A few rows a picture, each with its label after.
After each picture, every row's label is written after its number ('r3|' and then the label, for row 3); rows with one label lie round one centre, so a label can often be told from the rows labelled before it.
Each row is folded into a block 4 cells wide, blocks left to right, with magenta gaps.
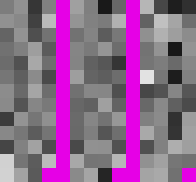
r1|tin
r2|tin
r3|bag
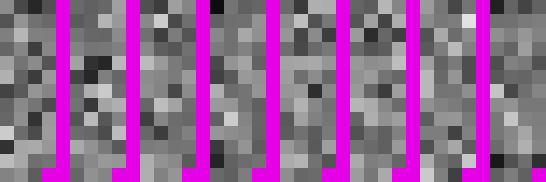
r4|bag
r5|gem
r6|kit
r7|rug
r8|kit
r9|kit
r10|tin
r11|rug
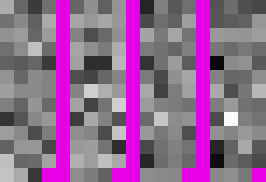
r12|tin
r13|gem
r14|rug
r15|rug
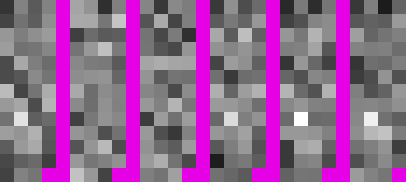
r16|rug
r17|tin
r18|kit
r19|rug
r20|rug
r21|rug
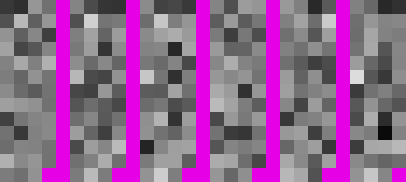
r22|kit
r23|bag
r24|bag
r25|kit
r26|tin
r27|bag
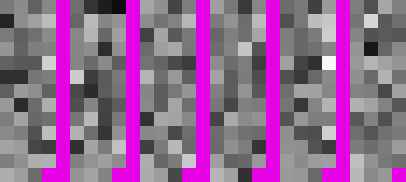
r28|gem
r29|bag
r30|tin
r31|tin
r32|gem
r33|kit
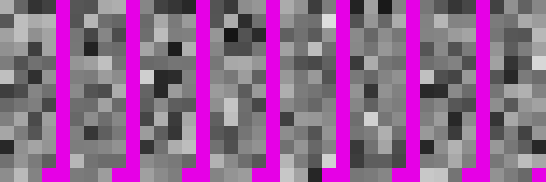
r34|bag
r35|kit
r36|bag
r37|kit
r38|tin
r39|rug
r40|bag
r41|gem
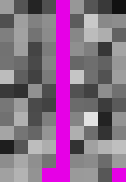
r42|bag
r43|bag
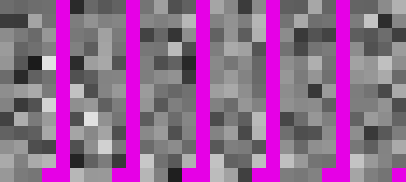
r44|gem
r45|rug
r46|tin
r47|tin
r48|kit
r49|kit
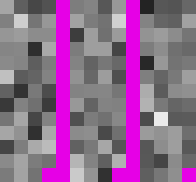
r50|bag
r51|tin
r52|rug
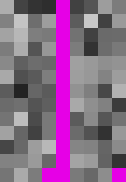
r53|bag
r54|kit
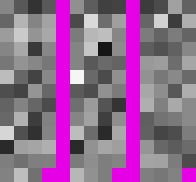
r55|bag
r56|bag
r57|kit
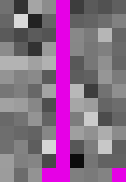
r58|kit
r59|rug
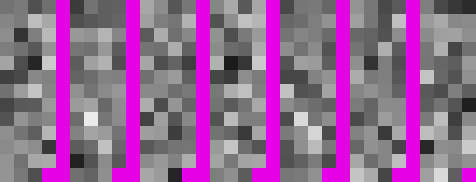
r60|gem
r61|rug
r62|tin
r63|gem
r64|rug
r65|tin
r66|bag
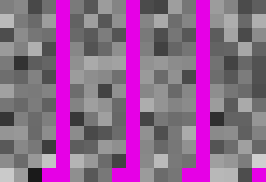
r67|tin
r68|kit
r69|kit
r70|tin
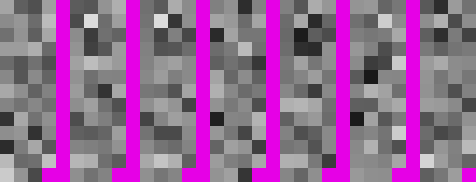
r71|tin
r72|kit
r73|kit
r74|tin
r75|kit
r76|gem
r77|kit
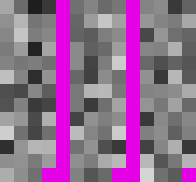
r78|bag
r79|gem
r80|tin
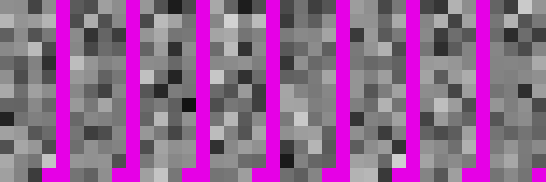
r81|tin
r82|kit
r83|bag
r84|bag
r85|rug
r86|tin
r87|kit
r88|kit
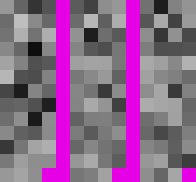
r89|bag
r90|kit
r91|kit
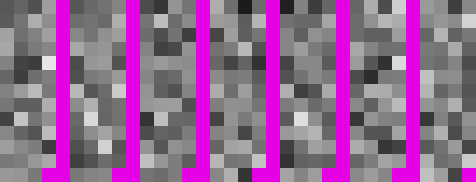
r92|gem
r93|rug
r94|kit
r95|tin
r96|rug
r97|gem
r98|tin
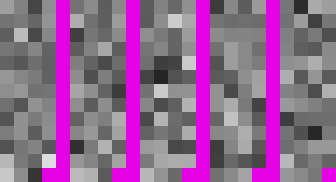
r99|tin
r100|tin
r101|gem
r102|rug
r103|kit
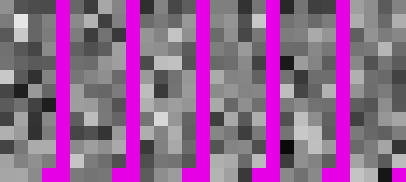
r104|bag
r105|kit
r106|rug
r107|tin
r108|rug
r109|tin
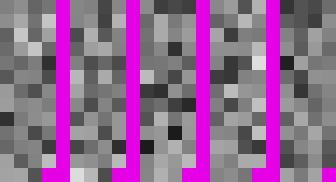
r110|tin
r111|tin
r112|bag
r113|gem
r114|rug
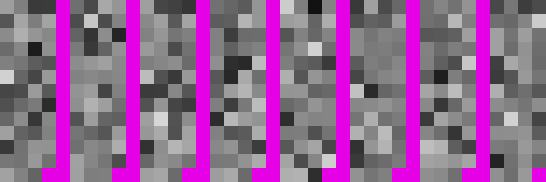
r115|bag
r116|kit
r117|bag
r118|gem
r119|tin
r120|rug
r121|gem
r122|rug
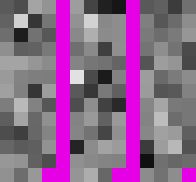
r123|kit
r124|bag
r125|rug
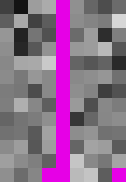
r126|kit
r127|tin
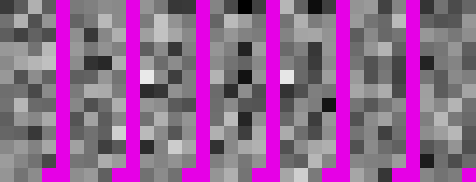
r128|kit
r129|gem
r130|bag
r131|bag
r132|bag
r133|tin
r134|rug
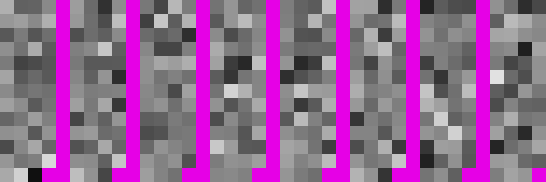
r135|tin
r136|tin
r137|kit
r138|gem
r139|gem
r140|tin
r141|rug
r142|bag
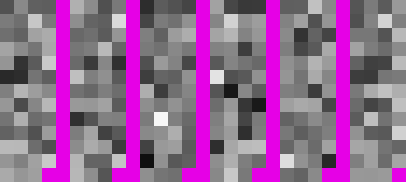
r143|gem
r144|tin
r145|rug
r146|bag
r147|kit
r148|gem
